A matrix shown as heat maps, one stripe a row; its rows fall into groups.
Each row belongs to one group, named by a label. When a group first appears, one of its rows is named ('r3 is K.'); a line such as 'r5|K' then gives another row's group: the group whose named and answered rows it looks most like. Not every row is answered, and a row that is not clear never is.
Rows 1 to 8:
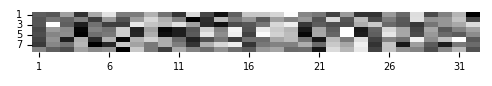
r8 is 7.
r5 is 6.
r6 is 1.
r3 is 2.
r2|1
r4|6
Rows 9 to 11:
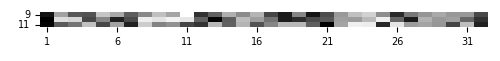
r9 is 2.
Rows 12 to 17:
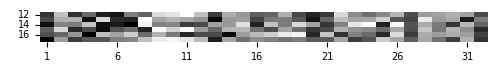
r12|2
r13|2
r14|7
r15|2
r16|6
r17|2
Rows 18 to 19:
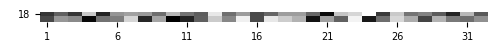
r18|7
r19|6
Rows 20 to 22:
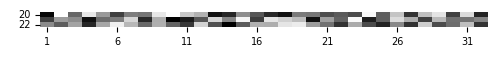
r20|2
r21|6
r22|6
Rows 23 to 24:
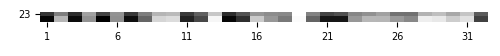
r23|1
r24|1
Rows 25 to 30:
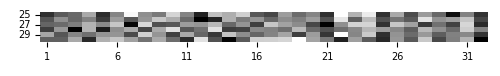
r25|7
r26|1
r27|7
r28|1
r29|7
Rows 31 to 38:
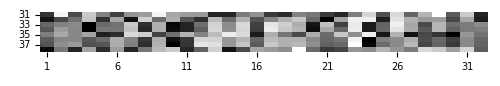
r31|2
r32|7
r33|6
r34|6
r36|6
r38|1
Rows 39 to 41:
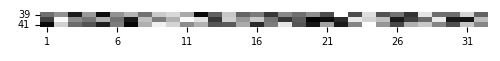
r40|2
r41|2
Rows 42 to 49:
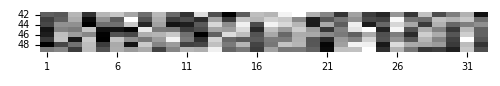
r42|6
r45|7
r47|1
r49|7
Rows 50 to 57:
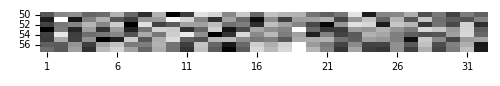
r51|2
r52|7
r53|1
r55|1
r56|6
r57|6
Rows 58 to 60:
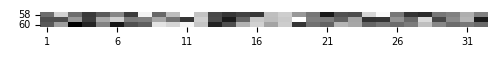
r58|2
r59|6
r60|2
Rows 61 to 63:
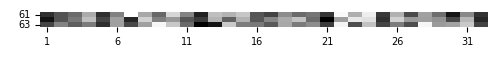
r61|7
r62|7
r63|1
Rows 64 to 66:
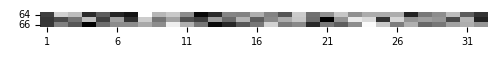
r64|2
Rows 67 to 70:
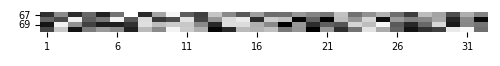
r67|1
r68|7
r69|2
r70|2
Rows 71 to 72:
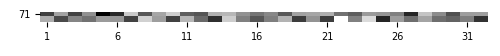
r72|7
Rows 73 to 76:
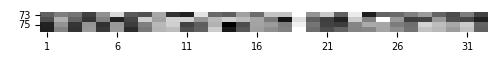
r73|6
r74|2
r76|1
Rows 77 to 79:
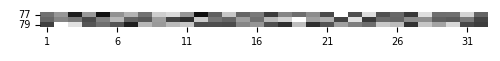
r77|1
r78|6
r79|2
